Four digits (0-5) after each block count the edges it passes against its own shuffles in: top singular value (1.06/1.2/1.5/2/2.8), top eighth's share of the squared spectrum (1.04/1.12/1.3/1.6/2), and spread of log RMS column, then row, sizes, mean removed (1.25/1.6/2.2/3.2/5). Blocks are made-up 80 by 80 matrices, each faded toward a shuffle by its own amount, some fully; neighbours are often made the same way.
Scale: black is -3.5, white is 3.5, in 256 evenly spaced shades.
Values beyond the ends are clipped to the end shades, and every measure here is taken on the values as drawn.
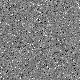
0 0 0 0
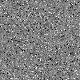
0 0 0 1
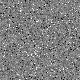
0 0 0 0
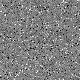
1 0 0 0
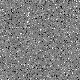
3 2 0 0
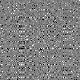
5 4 2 3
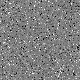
0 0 0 0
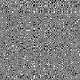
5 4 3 2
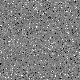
2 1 0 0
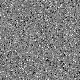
2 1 0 0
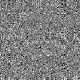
4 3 2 1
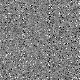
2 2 2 0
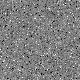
0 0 0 0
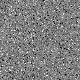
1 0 1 0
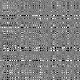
4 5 3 4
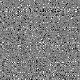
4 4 2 3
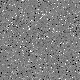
0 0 0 0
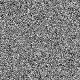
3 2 0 1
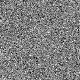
2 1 0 0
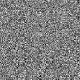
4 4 2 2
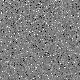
0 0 0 0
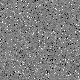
1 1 0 0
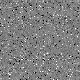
3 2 1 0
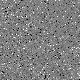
2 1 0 0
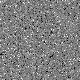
0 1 0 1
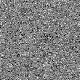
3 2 0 1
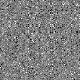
4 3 2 2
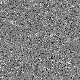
2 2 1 0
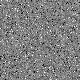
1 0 0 0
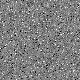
2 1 0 0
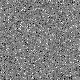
1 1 0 0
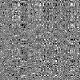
4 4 2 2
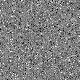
2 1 0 0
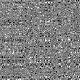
4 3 2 2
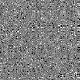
4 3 2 2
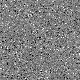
2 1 0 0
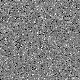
1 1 0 0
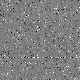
3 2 0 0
